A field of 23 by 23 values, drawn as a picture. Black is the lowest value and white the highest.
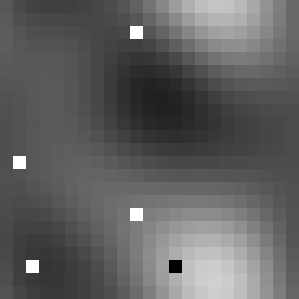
Histogram: skewed, a long tail of high values. Lone odd cells: 5, 4 higher and 1 lower than their neighbours. Ninth with the highest average: bottom right. Calmest part: top left.
